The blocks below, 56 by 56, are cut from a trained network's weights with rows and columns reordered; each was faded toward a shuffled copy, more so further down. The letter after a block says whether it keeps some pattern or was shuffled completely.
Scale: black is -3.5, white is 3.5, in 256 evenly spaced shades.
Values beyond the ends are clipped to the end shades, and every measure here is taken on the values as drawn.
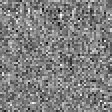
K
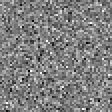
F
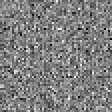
K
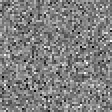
F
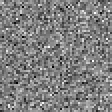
F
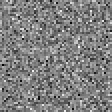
F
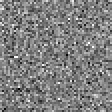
F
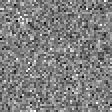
F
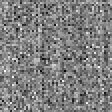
K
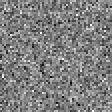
F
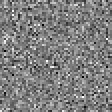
K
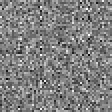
K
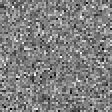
F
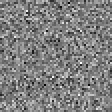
K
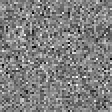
K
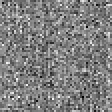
K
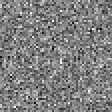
K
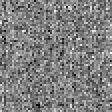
K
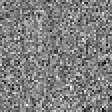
K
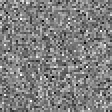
F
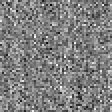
K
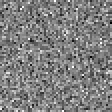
F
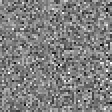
K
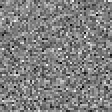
K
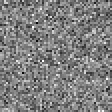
F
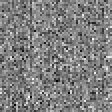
K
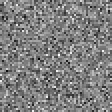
F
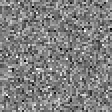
F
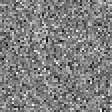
F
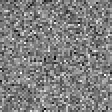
F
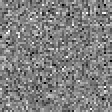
K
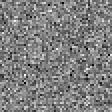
K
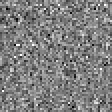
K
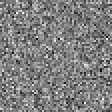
K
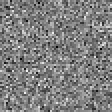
K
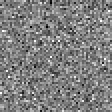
F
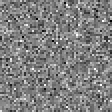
F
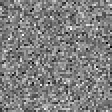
F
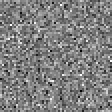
F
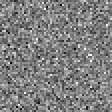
F
